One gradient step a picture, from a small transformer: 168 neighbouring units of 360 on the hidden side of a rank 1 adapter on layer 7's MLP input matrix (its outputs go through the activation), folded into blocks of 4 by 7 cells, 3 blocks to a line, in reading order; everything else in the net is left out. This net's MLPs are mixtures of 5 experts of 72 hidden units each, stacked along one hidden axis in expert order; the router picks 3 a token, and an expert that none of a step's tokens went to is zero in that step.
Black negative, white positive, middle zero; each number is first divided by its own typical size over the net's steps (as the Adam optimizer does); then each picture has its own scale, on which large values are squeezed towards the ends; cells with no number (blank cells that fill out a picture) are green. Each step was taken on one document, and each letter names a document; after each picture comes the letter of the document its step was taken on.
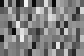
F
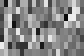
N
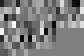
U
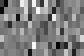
F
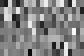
N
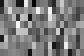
F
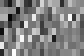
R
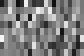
F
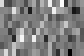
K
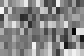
R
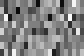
R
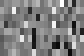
K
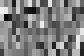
N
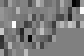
U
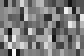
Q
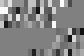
R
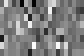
F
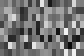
Q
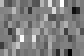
K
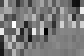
U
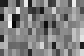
N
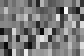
Q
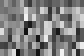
Q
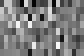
F
